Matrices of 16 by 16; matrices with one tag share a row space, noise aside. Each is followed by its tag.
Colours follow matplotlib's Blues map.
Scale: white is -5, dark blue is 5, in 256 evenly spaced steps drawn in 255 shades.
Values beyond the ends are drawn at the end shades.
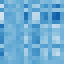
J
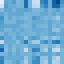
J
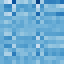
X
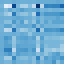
X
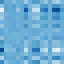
J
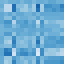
X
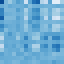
J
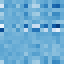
J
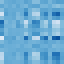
J
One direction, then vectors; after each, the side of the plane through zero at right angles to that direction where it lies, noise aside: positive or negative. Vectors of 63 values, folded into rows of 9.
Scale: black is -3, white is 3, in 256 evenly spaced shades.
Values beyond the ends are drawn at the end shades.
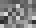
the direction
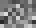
positive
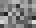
negative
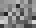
negative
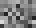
negative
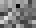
negative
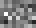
positive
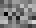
negative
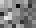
negative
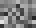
negative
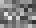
positive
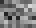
negative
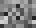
negative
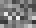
positive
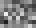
positive
